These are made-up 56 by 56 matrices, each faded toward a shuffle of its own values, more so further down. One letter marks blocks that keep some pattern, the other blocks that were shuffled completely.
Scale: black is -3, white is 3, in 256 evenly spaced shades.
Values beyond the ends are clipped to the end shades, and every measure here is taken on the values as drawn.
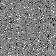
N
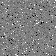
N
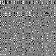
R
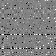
R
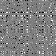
R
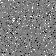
N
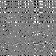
R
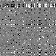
R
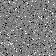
N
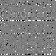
R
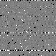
R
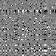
R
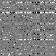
R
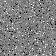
N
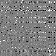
R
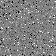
N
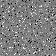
N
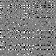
R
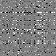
R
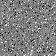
N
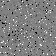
N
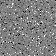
N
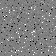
N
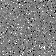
N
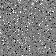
N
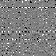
R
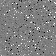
N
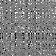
R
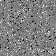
N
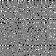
R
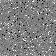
N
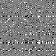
R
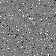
N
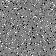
N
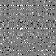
R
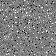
N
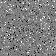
N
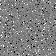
N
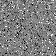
N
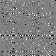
R
